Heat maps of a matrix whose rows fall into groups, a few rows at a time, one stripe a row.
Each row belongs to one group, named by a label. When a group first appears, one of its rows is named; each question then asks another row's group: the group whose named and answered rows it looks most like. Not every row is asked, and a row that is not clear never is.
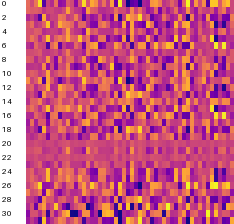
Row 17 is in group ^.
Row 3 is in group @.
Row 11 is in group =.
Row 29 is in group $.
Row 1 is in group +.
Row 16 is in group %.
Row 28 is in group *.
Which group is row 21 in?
+
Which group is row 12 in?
@
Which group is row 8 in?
@
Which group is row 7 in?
+
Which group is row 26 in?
=
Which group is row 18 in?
*
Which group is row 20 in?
+
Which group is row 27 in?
=
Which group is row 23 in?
+
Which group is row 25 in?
@
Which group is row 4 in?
+
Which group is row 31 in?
*
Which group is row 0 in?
=
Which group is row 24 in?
@
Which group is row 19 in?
%
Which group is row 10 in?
@
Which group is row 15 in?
@
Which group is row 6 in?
%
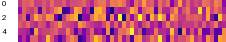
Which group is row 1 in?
^
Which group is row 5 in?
$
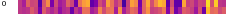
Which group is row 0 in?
%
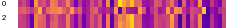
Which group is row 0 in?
*
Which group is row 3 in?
*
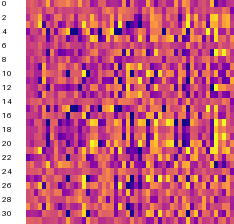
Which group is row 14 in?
=
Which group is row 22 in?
$
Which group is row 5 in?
%
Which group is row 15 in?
^
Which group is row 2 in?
=
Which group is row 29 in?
=
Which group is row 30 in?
$
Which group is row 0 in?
@
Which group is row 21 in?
=
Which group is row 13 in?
*
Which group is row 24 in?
=
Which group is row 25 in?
$
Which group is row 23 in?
@
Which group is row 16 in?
$
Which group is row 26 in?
=
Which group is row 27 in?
$
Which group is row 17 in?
%
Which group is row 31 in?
+
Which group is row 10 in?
$
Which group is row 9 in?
*
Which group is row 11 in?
*
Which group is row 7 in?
%
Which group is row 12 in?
%
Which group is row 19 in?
%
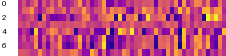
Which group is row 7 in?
@
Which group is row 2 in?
%
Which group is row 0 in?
^
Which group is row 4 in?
*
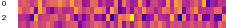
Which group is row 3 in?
$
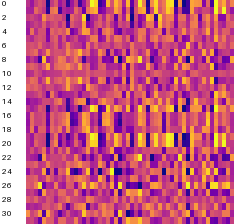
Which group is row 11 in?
@
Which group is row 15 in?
%
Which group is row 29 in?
$
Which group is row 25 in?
@
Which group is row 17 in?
^
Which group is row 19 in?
%
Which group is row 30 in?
=
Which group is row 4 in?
^
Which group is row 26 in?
=
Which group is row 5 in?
%
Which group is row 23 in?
@
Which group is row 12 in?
+
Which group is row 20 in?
%
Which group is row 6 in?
+
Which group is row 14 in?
$
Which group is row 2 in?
$
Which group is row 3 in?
$
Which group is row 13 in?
%
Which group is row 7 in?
@
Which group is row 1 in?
%
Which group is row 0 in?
%
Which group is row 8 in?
*
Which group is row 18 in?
^
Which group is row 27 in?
*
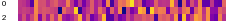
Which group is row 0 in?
*
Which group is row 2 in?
^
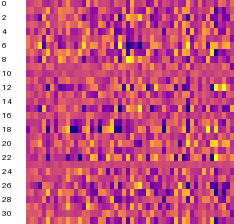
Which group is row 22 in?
%
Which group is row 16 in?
+
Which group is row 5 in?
=
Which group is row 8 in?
*
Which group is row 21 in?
^
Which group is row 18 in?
^
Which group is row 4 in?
^
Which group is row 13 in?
@
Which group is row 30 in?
=
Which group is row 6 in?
=
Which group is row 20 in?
=
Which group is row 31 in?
@
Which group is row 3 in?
@
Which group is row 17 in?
^
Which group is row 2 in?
*
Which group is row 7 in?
@
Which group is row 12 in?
%
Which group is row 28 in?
^
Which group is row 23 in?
+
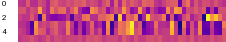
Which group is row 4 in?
*
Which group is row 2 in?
%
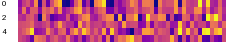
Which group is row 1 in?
^
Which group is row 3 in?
+
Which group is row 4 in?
=
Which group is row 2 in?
%
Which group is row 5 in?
*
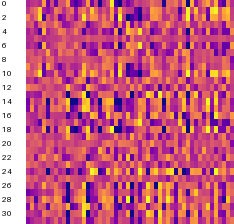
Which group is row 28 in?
$
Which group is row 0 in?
^
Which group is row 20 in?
=
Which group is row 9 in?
=
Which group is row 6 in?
*
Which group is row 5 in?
+
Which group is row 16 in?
%
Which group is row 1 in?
=
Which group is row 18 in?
^
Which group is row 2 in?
=
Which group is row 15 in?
^
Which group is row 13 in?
$
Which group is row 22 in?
$
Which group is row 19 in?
+
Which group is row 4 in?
*
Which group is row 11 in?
$
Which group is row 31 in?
$
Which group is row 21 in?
@
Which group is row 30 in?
$
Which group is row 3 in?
$
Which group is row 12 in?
+
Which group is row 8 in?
=
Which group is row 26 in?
$
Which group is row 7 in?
@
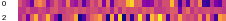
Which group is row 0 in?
*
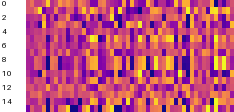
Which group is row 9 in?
%
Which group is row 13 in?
=
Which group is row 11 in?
%
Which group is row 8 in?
%
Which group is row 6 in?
%
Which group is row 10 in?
*
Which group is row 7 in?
^
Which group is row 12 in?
@
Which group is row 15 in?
^
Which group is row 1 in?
=
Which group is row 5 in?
%
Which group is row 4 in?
$
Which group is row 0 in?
@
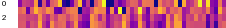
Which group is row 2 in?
@
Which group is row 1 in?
$
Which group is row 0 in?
^
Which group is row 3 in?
@
